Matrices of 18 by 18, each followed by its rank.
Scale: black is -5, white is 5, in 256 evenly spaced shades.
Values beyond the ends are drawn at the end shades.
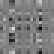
two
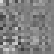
three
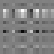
one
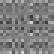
two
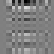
one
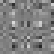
two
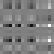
one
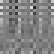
two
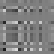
one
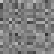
three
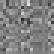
three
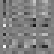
two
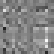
three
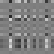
one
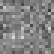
three
